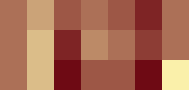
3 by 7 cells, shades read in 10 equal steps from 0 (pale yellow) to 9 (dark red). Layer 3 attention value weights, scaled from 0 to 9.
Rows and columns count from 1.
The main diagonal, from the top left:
5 2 9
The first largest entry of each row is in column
6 3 3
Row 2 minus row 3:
0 0 -1 -2 -1 -2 5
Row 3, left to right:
5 2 9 6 6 9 0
